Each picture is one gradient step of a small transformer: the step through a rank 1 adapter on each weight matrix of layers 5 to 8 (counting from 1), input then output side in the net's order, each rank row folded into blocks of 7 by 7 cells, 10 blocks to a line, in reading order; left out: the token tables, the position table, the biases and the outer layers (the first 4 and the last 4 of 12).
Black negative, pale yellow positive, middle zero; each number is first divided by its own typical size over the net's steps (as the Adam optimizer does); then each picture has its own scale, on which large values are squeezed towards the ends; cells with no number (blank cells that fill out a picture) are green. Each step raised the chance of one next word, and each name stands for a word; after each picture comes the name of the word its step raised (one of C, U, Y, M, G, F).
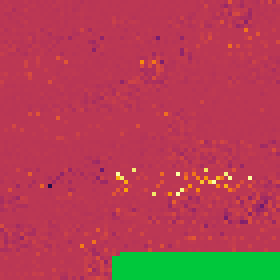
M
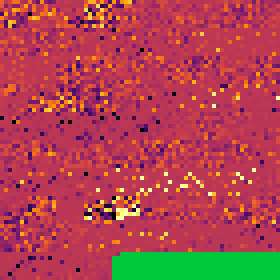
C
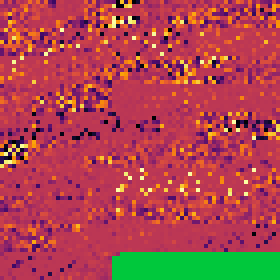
C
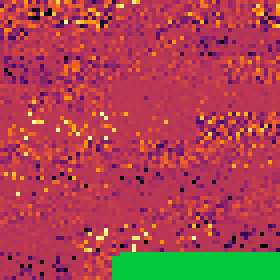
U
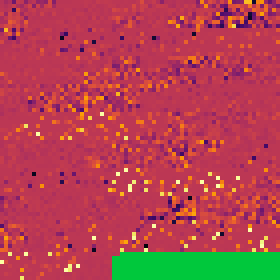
M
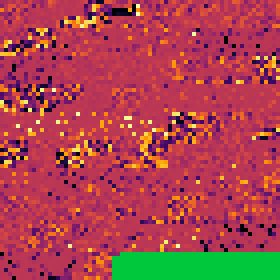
U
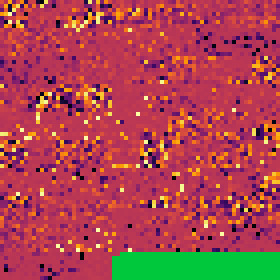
U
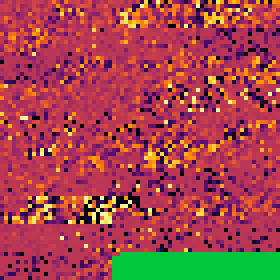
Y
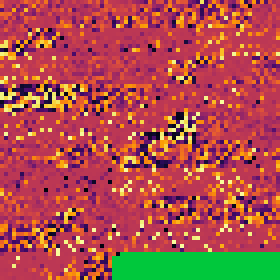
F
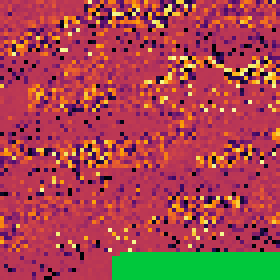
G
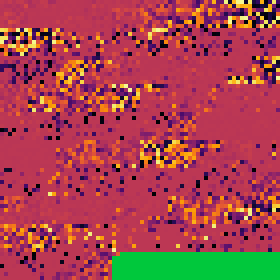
Y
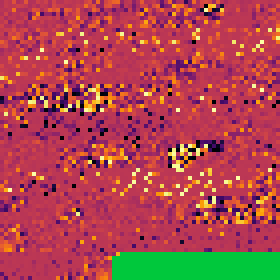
C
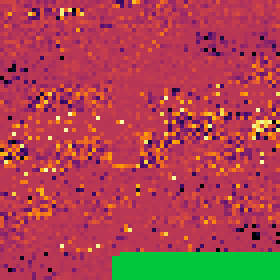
U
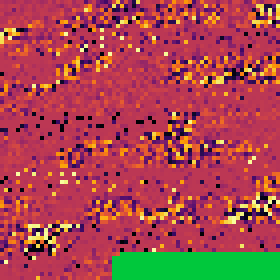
Y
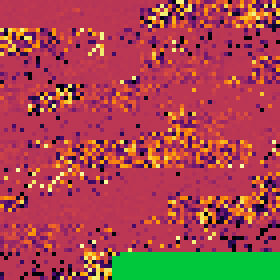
G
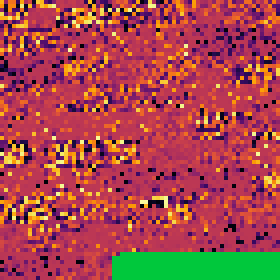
G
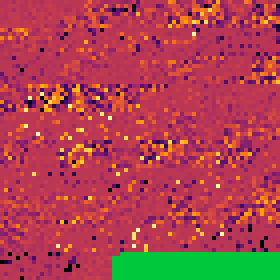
U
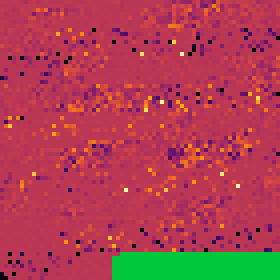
G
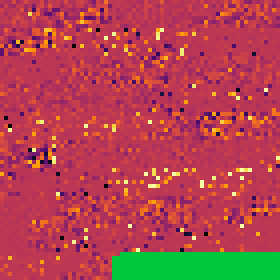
M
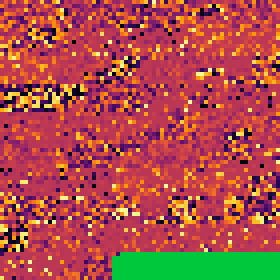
F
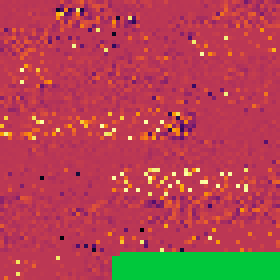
M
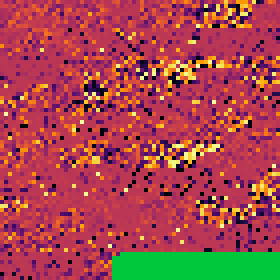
Y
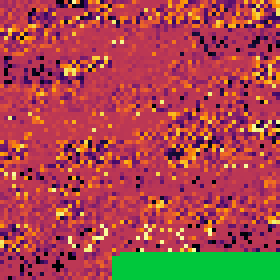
G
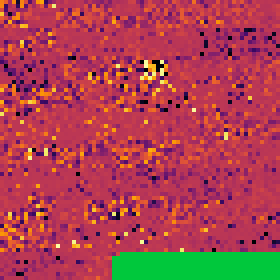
U
